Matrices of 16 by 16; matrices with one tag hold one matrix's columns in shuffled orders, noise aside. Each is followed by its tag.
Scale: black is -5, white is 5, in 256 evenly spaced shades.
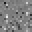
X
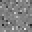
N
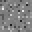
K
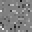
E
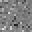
N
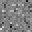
E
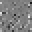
X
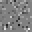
N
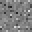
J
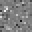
K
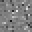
K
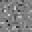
K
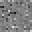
J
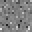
N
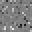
N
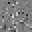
X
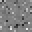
N
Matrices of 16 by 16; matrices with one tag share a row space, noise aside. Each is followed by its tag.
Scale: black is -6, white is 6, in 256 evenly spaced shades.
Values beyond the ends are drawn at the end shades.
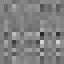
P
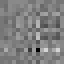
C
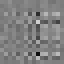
C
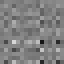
P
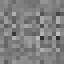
P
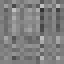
P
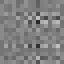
C
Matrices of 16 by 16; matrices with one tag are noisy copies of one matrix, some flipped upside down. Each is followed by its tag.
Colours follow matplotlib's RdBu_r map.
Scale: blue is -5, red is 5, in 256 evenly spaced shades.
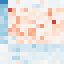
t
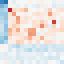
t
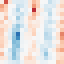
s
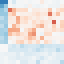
t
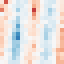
s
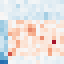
t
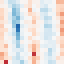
s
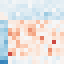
t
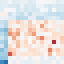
t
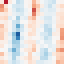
s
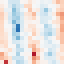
s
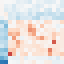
t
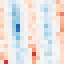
s
